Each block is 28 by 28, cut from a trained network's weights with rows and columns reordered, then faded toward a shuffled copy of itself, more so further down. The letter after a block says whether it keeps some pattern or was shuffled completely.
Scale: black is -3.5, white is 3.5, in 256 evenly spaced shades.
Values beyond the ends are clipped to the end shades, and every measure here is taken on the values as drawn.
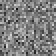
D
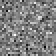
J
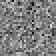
D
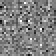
D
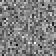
J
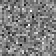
J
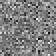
D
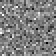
J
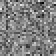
D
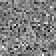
J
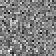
D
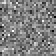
J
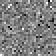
J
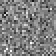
D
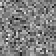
D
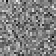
D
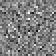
D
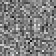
D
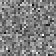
J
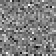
J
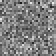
D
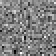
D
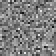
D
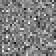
J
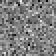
J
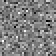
D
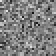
J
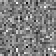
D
